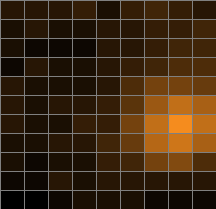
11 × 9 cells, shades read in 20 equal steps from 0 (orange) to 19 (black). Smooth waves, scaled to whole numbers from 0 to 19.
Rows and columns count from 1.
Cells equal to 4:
3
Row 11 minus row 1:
3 3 2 2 0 2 4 3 2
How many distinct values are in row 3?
5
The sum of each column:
187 189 185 182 173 155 128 117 131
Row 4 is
18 16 17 17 16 15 14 13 13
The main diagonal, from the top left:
16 16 18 17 16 12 4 3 13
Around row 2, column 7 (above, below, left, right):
14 15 16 15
